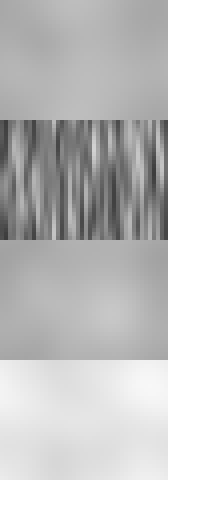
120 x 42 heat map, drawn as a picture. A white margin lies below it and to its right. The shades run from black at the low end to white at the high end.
The table splits into 4 rows of 1 panel. Panel 1,1: high, smooth, faint in contrast. Panel 2,1: middling, streaked downward, strong in contrast. Panel 3,1: high, smooth, faint in contrast. Panel 4,1: very high, smooth, faint in contrast.
